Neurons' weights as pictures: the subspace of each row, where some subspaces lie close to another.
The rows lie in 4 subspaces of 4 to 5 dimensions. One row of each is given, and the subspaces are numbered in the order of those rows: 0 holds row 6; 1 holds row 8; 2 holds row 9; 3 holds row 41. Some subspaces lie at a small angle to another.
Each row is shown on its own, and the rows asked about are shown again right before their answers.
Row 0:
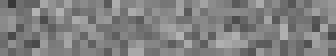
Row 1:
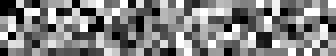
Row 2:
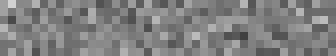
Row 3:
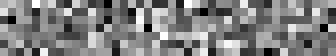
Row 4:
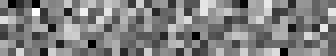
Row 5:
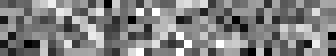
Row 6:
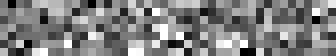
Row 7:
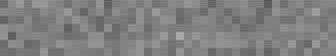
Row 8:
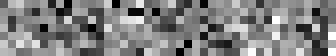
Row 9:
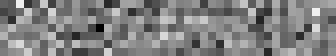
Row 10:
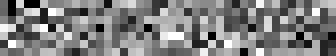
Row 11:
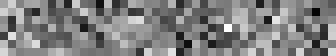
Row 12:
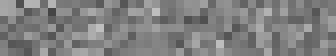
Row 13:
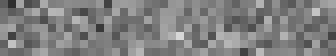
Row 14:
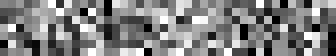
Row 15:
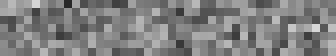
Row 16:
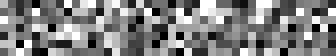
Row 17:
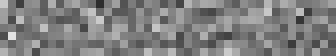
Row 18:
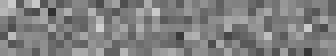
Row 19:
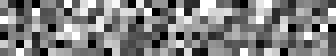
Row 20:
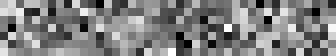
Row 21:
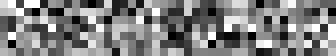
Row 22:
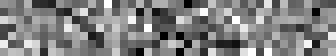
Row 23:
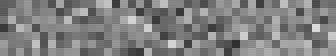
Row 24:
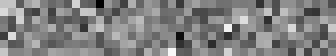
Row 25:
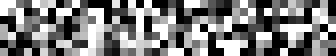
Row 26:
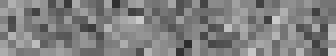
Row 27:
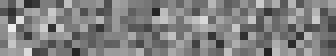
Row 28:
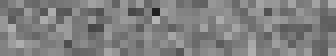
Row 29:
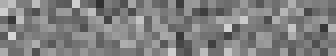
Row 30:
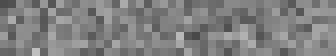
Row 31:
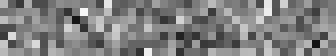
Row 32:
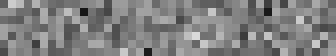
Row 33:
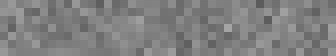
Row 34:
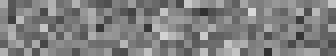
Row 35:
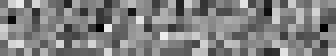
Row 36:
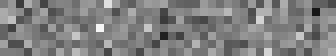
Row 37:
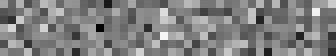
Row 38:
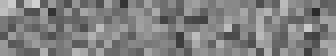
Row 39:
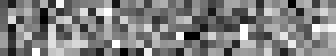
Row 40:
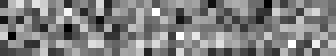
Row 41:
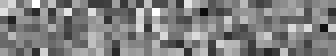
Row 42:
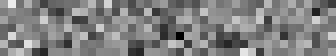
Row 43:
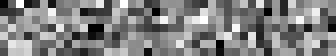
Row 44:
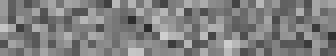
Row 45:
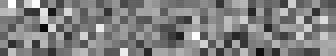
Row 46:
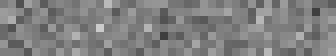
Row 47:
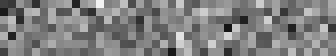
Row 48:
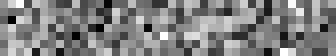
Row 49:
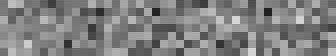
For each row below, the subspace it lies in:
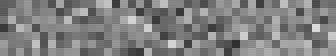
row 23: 0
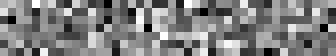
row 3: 3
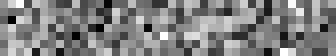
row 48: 2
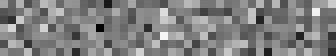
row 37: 2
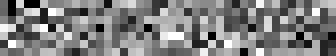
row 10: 0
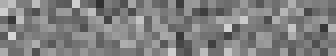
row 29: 1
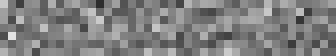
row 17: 3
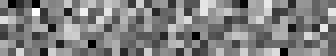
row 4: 0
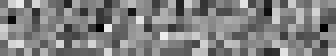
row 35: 3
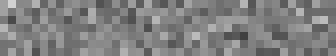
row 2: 0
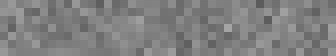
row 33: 1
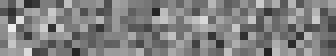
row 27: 2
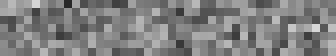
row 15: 2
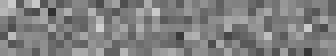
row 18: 3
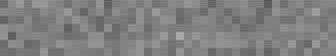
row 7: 3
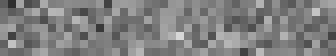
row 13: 0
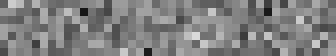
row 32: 3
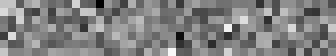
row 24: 1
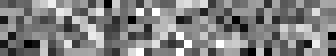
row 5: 3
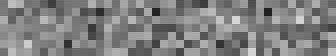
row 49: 3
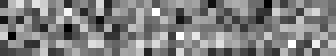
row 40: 3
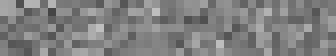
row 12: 2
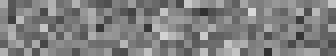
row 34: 3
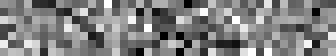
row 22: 3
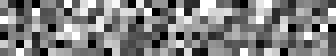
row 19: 0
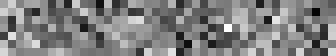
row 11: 1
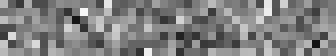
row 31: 3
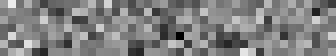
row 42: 0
